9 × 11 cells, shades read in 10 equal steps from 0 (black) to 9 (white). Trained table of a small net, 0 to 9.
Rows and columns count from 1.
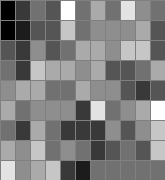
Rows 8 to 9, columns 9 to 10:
4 3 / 4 4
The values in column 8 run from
3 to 5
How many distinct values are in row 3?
6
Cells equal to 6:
16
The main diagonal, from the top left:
0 1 5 6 4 2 2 3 4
